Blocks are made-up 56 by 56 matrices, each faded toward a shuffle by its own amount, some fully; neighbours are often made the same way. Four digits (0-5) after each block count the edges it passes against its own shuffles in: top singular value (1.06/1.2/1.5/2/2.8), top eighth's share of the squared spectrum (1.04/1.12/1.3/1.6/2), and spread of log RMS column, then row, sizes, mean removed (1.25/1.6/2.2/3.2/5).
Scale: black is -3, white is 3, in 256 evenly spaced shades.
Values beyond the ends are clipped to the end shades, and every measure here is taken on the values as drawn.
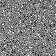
0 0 0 0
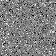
0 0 0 0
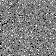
0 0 0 0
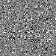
1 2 2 2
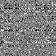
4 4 1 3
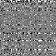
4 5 2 3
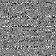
4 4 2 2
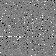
2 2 0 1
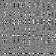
4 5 3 3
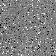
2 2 1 1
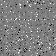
2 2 1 1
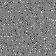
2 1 0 0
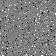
1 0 0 0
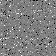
2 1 0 0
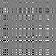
5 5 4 4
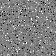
2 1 0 0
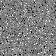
1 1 0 0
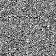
2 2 0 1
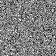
1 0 0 0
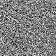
2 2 0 0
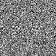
3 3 1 1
